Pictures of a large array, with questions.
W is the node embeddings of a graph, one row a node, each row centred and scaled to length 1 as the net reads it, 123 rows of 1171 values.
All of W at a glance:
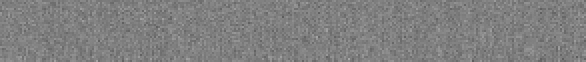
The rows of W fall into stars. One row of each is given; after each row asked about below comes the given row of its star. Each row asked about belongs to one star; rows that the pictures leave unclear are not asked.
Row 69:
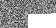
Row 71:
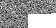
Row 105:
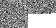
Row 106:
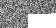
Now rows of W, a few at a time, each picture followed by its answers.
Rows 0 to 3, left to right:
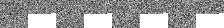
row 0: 105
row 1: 71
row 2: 106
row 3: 105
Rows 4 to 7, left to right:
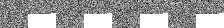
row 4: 71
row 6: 69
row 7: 69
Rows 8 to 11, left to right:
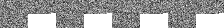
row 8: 106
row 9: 69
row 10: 71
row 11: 71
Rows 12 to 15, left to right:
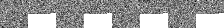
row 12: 71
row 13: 106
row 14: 106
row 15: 71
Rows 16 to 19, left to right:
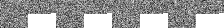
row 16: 105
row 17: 105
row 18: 105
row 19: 106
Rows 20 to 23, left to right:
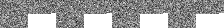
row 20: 105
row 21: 71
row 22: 69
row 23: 69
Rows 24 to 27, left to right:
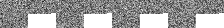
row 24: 106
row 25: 69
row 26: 106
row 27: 106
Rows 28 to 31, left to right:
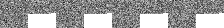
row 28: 69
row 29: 69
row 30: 105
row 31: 106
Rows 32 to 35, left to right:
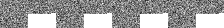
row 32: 105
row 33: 69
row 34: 69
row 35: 105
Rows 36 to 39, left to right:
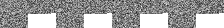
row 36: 106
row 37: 106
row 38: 71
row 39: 105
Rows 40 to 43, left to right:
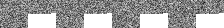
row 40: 105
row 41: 105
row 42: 71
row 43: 69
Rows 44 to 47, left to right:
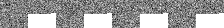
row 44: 71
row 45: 105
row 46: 105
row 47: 106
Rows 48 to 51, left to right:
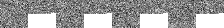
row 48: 105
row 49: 69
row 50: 69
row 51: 69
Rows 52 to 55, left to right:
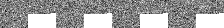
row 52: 71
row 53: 106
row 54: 71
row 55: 105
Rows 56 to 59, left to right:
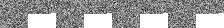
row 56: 69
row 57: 105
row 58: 69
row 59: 69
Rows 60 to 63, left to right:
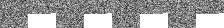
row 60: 69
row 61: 69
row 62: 69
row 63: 105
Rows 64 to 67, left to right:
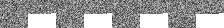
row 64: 105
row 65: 105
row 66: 69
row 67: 71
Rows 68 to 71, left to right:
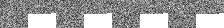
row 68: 105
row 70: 105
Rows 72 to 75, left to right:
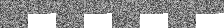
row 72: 71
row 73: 71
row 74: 105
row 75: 106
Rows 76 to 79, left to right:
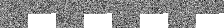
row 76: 105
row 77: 69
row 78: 105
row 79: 106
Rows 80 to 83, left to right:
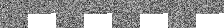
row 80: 71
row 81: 105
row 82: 105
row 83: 105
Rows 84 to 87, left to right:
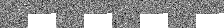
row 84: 106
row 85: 71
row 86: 71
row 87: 69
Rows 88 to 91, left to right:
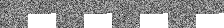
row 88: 105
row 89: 71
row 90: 105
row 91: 69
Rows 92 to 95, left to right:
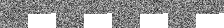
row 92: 69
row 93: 106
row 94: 105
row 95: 105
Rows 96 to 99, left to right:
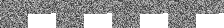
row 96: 105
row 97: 69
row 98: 69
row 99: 71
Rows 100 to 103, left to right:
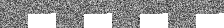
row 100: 69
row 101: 69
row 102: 106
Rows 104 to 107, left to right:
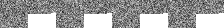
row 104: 69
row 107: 69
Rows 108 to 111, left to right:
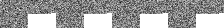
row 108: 106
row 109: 69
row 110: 69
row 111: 105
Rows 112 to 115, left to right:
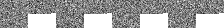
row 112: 106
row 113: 106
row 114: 71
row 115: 106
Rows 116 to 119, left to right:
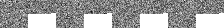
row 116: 106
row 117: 105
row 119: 106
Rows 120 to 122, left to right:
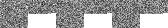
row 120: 106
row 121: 105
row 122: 69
